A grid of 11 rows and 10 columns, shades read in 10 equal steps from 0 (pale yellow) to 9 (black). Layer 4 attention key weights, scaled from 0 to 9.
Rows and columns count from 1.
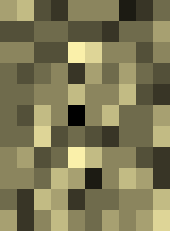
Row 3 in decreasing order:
6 6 6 4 4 4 4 4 1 0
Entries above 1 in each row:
10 10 8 10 10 10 9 9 10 10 9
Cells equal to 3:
12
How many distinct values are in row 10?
5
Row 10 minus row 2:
-1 1 -3 -2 1 -1 -2 -1 -1 -1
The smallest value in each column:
3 2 1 2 0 1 2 2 3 1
